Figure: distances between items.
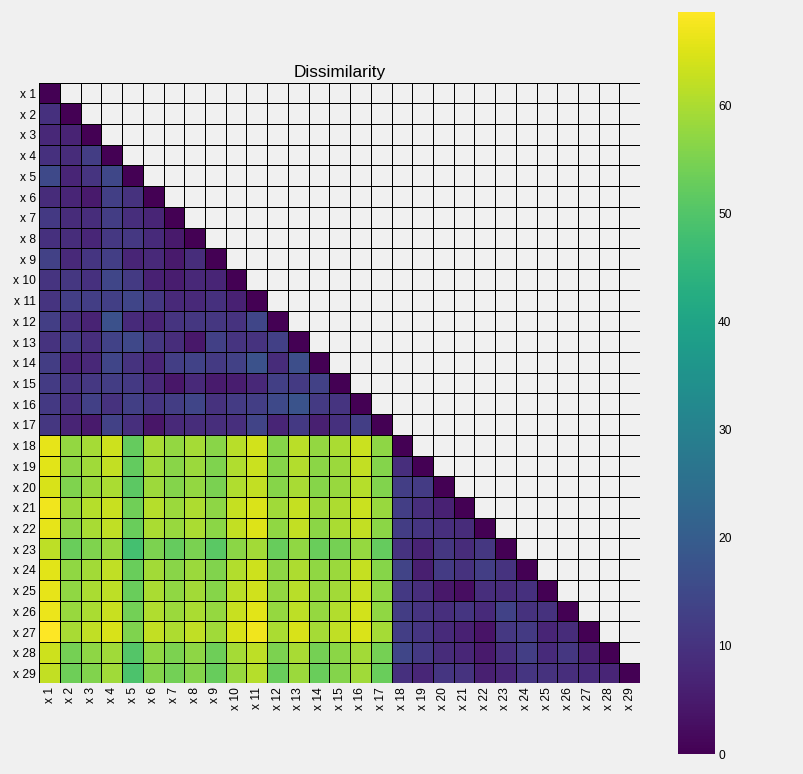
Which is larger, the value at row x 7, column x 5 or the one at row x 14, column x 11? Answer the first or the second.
the second
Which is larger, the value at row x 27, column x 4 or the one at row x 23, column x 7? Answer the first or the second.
the first
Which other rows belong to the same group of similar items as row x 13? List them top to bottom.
x 1, x 2, x 3, x 4, x 5, x 6, x 7, x 8, x 9, x 10, x 11, x 12, x 14, x 15, x 16, x 17
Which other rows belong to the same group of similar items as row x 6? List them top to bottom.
x 1, x 2, x 3, x 4, x 5, x 7, x 8, x 9, x 10, x 11, x 12, x 13, x 14, x 15, x 16, x 17
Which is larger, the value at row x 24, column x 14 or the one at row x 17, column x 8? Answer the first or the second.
the first
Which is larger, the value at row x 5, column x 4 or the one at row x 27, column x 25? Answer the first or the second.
the first
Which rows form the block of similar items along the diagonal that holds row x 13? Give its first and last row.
x 1 to x 17
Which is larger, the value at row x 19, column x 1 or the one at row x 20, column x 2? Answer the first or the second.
the first
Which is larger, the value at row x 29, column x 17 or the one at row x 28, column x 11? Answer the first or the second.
the second
